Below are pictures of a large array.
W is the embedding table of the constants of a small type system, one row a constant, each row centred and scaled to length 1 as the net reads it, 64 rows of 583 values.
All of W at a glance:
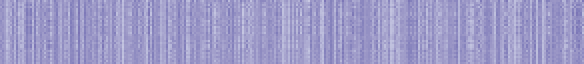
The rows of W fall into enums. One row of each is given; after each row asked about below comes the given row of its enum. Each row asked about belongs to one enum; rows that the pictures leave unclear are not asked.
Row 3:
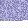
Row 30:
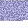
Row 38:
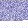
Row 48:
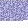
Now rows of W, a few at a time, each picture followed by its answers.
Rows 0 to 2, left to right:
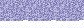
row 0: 48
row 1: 48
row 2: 48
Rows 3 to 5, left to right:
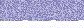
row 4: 30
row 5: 3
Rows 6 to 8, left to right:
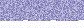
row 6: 48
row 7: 38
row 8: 3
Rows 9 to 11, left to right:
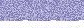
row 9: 30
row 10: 3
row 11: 30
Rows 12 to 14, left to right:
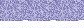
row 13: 3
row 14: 3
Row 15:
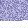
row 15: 3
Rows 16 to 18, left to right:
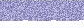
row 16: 38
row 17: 30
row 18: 48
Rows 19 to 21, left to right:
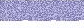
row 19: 3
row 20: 30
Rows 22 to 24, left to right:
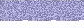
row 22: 3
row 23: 30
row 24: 30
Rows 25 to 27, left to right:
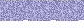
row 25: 48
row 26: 3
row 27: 3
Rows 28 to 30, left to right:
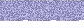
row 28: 30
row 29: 3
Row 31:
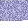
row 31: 3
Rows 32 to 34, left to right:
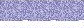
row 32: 3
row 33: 3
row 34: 3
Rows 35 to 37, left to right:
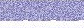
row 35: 48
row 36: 38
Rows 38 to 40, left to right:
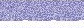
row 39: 30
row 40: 30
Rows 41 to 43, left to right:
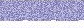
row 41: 30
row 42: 48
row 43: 3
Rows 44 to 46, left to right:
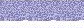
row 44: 30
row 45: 30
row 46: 30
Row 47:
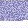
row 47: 30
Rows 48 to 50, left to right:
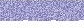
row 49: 30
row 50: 38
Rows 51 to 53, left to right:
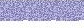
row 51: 48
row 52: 48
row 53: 30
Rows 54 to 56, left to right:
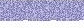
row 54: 48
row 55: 3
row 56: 48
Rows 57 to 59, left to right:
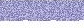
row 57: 30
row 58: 3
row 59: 48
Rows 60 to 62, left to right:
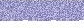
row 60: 38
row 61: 30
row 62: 48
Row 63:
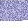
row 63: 3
